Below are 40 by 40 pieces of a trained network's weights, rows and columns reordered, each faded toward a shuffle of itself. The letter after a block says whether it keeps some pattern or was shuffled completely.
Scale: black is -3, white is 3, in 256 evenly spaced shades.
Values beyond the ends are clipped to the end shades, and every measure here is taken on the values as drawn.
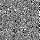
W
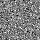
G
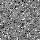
G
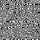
W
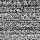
W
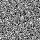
G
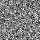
G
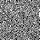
W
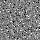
G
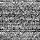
W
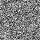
G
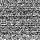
W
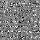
W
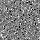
G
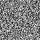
G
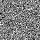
G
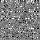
W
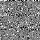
W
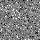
G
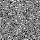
G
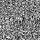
W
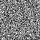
G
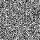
G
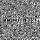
W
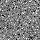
G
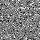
G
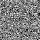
W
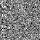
W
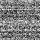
W
